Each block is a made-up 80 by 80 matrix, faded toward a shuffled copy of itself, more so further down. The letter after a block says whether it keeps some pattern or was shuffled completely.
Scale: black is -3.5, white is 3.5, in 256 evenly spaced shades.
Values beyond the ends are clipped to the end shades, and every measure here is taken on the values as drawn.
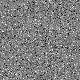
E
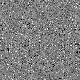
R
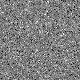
E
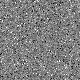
E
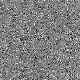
R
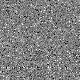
R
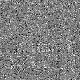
R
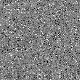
R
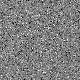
E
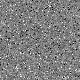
E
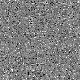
R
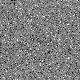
E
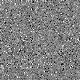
R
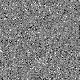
R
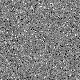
E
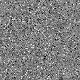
R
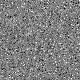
E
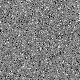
E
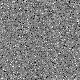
E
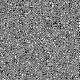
R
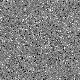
E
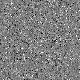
R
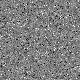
E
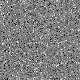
R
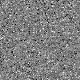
R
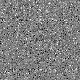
R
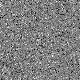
E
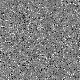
R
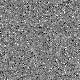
E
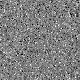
R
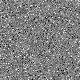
E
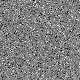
E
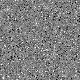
R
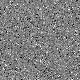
E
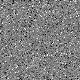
R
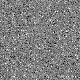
R
